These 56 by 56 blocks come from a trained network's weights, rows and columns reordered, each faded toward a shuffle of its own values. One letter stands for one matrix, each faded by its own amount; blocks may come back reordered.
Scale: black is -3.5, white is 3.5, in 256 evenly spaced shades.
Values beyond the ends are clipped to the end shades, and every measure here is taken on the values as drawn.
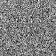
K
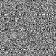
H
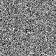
K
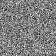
K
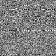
H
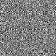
H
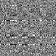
H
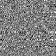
H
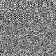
H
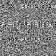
H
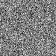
K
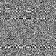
H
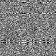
H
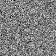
K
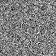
K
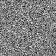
K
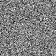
K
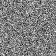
K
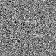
K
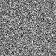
K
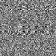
H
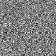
H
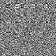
H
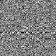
H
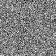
K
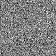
K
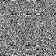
H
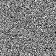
K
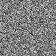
K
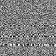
H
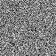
K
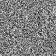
K
